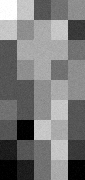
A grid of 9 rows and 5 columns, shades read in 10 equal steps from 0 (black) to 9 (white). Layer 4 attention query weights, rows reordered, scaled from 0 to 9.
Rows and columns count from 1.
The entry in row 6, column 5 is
3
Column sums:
33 33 46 53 29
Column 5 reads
5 2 4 5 5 3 3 2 0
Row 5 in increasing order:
3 3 5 5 6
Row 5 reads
3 3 5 6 5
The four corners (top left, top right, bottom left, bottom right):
9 5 0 0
